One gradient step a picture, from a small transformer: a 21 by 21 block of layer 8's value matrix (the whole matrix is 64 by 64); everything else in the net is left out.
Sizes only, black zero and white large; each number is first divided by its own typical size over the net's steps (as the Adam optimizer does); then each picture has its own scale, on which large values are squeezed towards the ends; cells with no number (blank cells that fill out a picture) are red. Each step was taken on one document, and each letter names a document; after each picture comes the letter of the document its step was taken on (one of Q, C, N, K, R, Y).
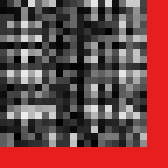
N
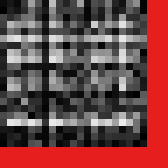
N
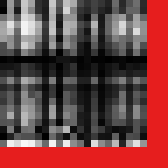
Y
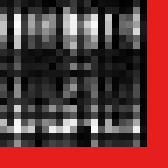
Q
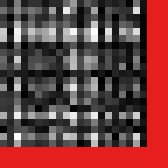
Q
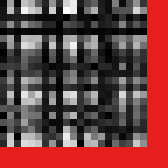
Y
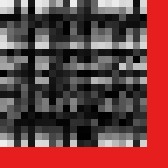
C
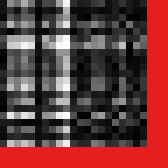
Y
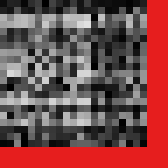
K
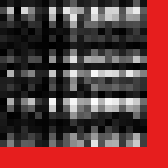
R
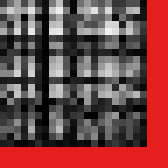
N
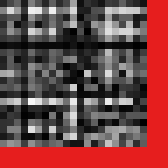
R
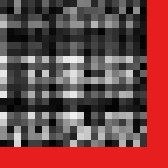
K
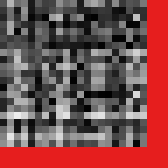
C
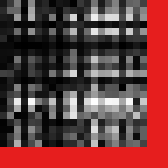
R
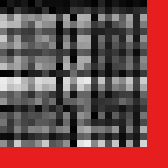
K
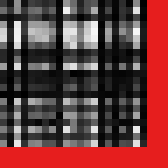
Q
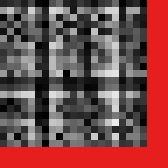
N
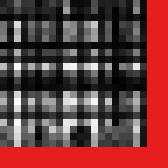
Q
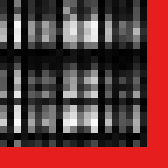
Q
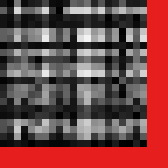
K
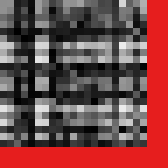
C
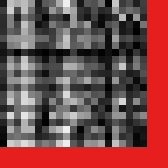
Y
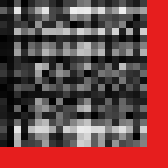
K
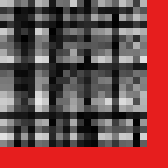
C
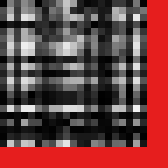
Y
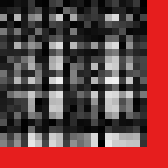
N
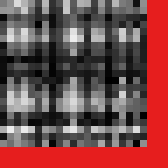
K
